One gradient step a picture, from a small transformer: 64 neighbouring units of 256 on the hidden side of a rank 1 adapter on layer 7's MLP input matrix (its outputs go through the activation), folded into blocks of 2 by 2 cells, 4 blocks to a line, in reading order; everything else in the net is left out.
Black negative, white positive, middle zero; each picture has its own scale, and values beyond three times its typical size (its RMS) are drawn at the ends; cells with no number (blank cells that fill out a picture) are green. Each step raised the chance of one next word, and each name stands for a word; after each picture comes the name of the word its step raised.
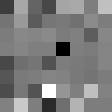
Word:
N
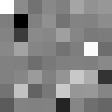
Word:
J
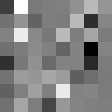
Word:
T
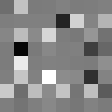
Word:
T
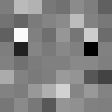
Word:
T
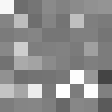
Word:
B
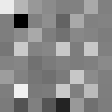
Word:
J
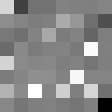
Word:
B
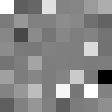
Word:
B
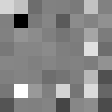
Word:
J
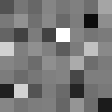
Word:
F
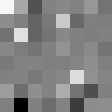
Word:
F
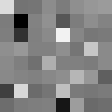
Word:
J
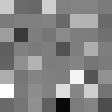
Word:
B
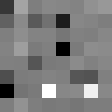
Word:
N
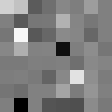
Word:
F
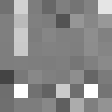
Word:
N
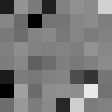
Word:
N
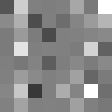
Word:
N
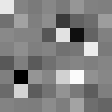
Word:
J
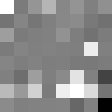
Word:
B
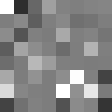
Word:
B
